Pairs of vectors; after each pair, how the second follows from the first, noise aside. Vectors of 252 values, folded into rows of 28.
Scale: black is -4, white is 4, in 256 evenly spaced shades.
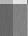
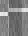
wrapped around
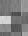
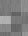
shrunk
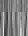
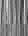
reversed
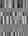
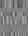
shrunk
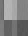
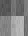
reversed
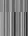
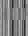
wrapped around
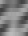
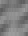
shrunk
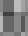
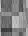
wrapped around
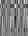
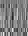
reversed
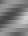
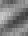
reversed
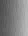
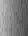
reversed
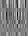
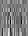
reversed
